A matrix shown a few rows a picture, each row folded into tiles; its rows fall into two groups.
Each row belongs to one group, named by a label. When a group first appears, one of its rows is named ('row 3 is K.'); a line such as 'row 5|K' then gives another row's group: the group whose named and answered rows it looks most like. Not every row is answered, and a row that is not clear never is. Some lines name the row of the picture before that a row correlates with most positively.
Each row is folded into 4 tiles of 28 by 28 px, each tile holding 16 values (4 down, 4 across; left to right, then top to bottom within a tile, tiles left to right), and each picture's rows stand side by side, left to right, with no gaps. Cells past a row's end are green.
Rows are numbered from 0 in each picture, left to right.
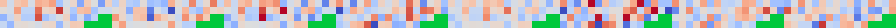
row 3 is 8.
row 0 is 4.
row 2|4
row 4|4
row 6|8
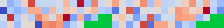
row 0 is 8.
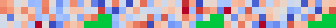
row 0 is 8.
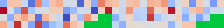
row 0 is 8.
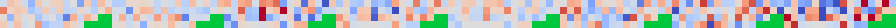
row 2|4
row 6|8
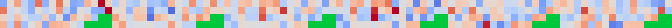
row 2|4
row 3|4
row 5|8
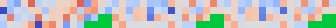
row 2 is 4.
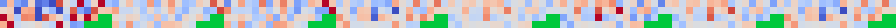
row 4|4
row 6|4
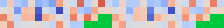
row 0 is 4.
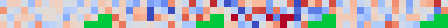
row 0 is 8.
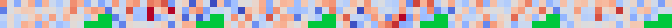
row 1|4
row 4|8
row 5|4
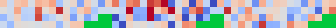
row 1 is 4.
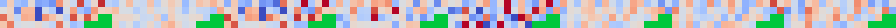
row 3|4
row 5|8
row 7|8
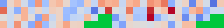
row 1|4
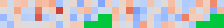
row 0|4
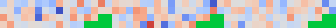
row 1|8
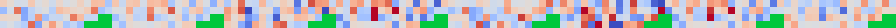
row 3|4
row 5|8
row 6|4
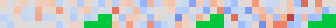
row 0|4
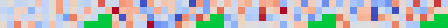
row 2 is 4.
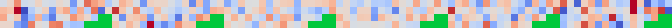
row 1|8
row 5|8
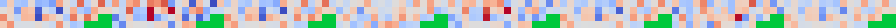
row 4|4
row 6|8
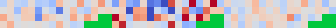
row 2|8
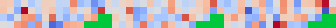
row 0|8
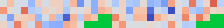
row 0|8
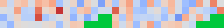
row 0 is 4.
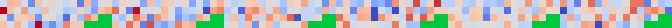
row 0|8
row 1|8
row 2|8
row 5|8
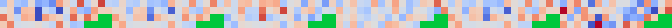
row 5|8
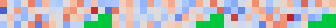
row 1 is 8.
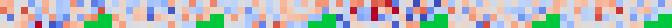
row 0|8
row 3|4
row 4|8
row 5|4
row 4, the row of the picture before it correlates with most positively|1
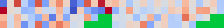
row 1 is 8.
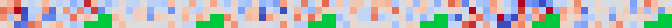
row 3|4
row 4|8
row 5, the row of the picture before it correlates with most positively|0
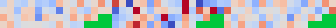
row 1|8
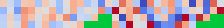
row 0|8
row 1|8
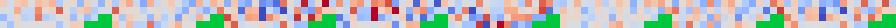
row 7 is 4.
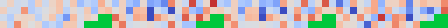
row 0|8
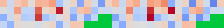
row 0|4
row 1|4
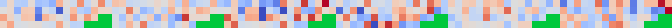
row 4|4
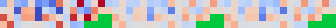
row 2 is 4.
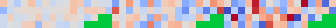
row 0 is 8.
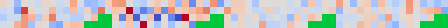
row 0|8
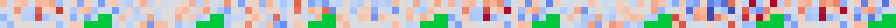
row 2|8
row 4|4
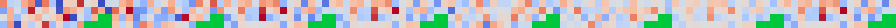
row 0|8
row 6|4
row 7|4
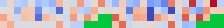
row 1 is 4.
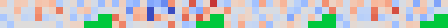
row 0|4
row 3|4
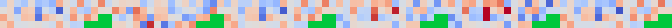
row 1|8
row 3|4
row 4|4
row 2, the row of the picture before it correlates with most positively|1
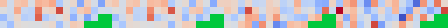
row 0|4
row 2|8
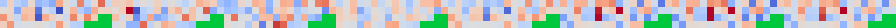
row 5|4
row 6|4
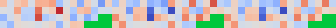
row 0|4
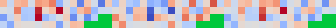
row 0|4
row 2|4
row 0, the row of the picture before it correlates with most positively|0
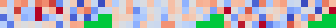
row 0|4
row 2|8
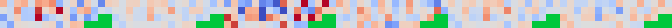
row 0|4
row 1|4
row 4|4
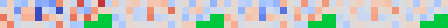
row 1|4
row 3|4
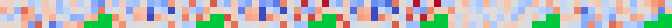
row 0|8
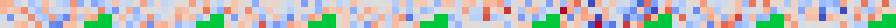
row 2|8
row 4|4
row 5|8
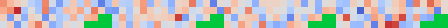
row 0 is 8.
